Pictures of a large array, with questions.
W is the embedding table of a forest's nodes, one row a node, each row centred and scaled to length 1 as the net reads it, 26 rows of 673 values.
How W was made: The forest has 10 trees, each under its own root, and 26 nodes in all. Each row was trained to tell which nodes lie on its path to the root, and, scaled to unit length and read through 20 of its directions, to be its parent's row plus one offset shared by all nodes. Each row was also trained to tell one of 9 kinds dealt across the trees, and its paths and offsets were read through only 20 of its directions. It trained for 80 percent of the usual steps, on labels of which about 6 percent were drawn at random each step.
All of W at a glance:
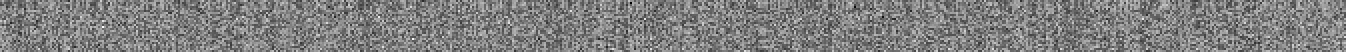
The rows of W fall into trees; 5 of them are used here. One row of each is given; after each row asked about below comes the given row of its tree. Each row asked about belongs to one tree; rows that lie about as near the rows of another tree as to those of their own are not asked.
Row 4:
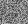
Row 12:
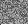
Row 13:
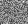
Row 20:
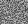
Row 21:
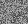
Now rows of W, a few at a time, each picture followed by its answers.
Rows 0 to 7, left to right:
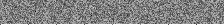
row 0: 4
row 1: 20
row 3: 4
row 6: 12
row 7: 13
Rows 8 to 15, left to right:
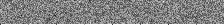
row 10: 13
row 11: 4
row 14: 21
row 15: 20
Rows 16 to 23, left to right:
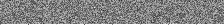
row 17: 13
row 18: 12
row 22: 4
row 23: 20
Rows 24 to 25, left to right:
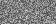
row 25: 12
